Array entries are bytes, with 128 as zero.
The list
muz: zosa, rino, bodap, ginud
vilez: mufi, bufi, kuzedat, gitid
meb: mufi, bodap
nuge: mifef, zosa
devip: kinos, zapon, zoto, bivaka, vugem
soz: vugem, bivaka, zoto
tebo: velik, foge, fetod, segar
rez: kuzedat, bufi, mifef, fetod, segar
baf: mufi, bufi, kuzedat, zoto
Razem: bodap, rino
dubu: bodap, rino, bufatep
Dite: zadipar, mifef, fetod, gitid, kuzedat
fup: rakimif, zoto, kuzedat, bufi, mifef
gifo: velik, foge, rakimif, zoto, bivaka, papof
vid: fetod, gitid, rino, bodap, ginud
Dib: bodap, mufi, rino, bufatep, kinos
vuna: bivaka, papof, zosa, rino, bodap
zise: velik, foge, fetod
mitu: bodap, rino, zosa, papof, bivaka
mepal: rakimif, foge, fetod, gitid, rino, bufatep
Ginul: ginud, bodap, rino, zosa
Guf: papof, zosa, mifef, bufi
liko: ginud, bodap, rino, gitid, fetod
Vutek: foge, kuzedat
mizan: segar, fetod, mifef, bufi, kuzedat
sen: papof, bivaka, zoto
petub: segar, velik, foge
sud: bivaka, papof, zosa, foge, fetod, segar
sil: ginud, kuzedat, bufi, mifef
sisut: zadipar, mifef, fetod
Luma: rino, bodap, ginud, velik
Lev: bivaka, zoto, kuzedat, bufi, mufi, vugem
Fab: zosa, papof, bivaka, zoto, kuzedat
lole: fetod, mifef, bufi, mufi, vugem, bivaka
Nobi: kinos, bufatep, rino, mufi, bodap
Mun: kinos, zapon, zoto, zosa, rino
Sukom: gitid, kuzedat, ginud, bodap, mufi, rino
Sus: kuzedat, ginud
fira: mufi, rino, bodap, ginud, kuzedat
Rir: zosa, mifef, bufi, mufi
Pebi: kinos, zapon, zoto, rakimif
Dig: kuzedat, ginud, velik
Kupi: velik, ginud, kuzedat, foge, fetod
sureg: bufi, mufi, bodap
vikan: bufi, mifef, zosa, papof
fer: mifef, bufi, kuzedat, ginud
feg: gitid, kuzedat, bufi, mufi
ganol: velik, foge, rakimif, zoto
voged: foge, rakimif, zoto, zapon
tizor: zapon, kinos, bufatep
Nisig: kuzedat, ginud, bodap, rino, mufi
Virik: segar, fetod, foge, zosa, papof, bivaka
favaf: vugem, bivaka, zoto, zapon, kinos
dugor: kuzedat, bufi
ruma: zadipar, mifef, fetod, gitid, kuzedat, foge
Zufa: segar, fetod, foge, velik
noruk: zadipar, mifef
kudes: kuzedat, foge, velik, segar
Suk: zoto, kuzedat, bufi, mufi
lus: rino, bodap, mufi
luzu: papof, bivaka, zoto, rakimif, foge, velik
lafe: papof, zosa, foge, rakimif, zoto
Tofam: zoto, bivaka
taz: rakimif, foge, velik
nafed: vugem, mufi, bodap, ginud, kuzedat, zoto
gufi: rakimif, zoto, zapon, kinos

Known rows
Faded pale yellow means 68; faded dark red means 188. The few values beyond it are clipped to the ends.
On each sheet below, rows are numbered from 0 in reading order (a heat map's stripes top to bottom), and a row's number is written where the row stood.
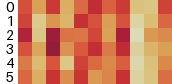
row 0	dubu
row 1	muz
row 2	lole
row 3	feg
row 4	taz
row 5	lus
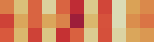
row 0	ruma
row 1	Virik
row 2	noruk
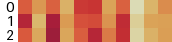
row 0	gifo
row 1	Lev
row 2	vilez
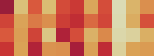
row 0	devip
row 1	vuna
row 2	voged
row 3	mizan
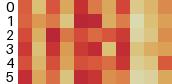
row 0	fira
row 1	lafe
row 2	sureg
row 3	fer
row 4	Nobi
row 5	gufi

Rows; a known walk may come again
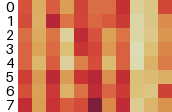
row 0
Razem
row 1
sureg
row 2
ganol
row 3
luzu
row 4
petub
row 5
fup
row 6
dubu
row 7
Guf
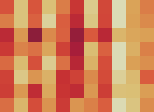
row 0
sisut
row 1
ruma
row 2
dugor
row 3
sen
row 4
Dite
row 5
Ginul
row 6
baf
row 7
meb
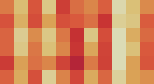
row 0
taz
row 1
Nobi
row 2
Kupi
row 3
liko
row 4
mitu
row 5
kudes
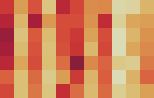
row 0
Pebi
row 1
Lev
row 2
devip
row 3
soz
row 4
tizor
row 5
Zufa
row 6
nafed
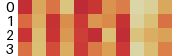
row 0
gufi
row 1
lus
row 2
fer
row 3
Sukom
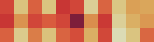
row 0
Sus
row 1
vikan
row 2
vid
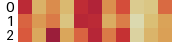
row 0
Mun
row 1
lafe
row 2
vilez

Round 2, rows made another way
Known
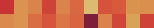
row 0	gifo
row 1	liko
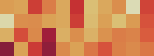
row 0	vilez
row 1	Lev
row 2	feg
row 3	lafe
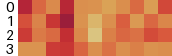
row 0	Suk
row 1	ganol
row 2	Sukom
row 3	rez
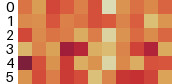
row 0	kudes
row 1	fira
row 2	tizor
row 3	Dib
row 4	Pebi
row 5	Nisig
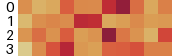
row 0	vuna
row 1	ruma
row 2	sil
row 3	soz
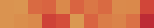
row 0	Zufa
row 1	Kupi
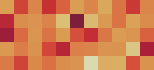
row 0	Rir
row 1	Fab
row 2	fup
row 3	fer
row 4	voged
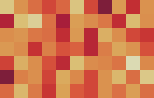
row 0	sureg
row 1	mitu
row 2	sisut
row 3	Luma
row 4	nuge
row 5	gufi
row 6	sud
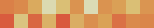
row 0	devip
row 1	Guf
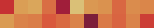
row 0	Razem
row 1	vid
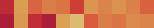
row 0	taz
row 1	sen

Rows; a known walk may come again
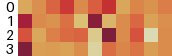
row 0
mizan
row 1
Fab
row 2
Ginul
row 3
Tofam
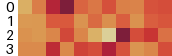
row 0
nafed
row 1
Zufa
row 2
Nobi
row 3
Luma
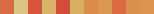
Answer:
Guf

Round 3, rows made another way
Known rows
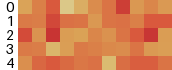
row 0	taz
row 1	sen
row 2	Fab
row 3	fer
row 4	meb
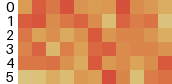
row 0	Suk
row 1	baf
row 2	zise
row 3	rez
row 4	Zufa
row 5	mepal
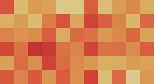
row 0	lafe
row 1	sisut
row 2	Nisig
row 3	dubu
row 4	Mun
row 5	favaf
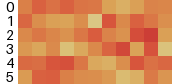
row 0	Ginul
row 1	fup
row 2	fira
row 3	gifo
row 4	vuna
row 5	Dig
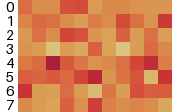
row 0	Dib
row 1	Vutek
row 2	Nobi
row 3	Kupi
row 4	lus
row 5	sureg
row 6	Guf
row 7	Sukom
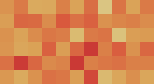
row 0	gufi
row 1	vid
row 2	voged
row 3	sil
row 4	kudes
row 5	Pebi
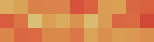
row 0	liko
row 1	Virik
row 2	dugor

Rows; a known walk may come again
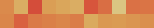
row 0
luzu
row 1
dugor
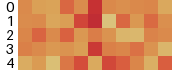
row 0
Sukom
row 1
vilez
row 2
Sus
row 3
tebo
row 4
sisut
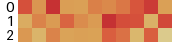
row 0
Fab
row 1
noruk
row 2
ganol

